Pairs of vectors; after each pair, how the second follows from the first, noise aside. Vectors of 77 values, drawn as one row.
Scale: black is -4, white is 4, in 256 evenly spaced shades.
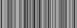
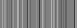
partly zeroed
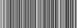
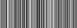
wrapped around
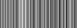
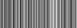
wrapped around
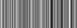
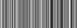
copied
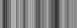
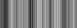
wrapped around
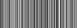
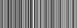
wrapped around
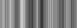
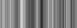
copied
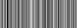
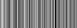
wrapped around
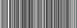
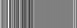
partly zeroed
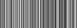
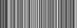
wrapped around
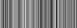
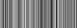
copied
